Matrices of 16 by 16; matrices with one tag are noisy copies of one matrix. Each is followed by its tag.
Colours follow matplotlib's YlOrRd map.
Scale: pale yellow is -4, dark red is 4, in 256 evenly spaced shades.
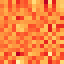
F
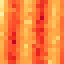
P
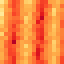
P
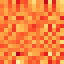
F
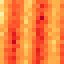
P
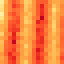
P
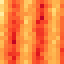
P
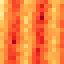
P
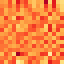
F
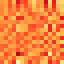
F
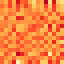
F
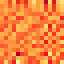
F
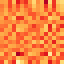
F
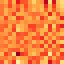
F
